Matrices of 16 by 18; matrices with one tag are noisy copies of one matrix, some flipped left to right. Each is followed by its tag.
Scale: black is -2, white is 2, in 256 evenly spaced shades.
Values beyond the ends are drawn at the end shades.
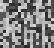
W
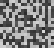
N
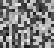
W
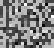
N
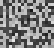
N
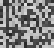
N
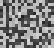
N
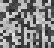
W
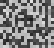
N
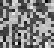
W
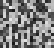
W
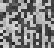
W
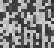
W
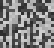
W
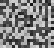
N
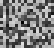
N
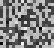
N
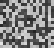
N
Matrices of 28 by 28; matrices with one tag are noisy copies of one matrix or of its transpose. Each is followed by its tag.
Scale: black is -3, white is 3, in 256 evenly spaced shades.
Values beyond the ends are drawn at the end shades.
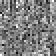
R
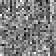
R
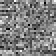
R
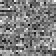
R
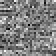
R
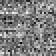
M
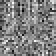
M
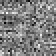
M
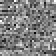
R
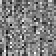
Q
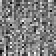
Q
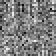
M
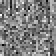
R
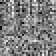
M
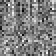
M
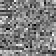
R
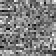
R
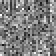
R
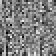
Q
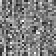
Q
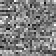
R
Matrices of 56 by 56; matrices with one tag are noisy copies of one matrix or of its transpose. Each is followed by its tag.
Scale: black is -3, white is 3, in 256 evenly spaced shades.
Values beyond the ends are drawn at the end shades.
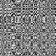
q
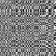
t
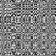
q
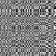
t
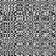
q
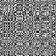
q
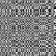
t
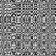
q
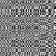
t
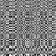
t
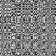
q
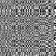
t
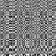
t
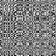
q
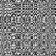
q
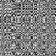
q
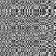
t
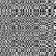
t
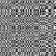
t
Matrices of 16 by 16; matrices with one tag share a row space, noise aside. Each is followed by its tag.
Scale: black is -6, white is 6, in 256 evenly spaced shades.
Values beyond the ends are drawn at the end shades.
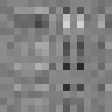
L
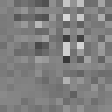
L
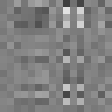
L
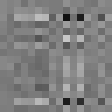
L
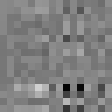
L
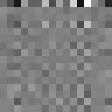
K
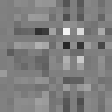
L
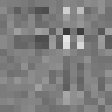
L
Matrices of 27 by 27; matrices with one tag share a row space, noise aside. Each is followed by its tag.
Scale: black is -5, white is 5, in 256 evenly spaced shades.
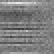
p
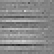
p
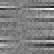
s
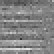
p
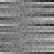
s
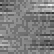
s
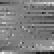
s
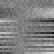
s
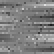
s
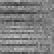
p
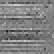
p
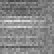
p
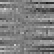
s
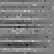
p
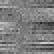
s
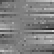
s
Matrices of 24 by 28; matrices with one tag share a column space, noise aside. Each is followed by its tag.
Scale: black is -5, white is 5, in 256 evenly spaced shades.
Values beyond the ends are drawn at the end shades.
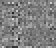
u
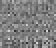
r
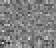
r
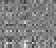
r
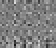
r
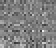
r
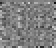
u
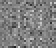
u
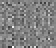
u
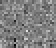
r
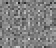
u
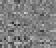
r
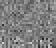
r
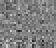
r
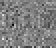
u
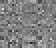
r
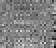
r
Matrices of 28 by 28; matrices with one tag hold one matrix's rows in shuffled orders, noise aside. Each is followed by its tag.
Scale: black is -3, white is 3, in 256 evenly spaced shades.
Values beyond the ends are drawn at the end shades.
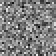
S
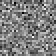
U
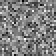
U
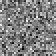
S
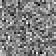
S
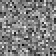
U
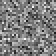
U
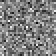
S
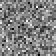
S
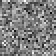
U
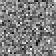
S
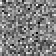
S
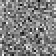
S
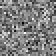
U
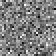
S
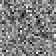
S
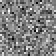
S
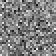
S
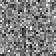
S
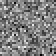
U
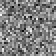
S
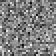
S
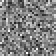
S
